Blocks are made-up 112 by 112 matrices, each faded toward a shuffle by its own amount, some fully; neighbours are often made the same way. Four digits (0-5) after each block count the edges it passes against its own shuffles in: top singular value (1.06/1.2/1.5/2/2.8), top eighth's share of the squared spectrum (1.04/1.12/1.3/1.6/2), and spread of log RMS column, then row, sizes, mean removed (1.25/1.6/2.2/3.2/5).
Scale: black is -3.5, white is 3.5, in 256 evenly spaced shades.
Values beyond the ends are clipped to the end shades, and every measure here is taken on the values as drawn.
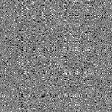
4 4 2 2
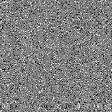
4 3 1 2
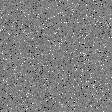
0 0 0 0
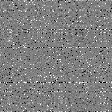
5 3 1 2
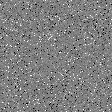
3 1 0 0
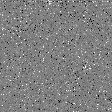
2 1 0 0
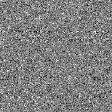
3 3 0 3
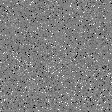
2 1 0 0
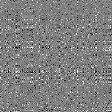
5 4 3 3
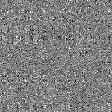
4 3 1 2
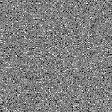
4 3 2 2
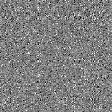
4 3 2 2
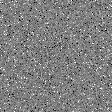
0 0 0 0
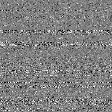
2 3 0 4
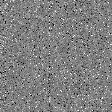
2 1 1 0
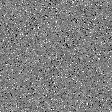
0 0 0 0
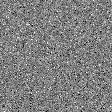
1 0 0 0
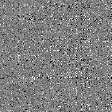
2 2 3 3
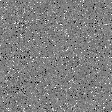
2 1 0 1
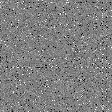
2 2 1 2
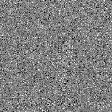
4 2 1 1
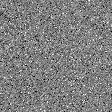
2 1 0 0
